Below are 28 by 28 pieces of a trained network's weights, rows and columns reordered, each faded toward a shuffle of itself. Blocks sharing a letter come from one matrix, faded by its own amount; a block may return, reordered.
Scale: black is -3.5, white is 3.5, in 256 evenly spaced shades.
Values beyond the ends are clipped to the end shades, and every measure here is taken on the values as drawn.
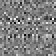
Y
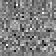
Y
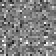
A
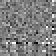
Y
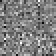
A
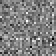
A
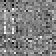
Y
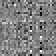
Y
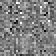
A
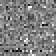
A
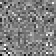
A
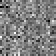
Y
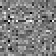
Y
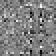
Y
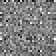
A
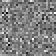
A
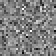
A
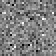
A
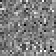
A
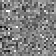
A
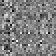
Y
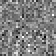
A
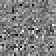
A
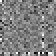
Y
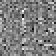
Y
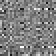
Y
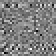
Y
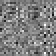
Y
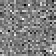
Y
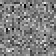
A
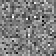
A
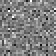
A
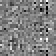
Y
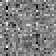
Y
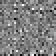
A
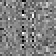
Y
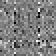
Y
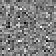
A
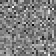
A
